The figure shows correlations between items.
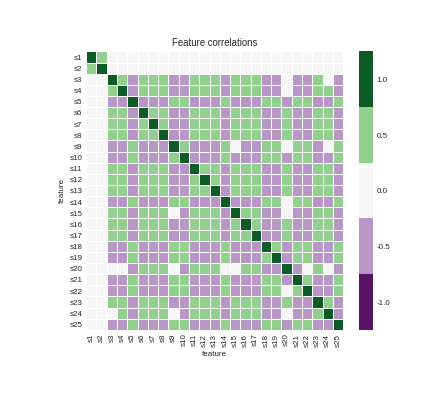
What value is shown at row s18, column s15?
-0.5
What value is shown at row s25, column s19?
0.5
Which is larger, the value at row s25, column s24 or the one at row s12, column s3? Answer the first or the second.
the second
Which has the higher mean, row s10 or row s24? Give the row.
s24
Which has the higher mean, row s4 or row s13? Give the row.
s13
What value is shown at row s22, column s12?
-0.5
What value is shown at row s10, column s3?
-0.5
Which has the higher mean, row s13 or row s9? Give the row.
s13
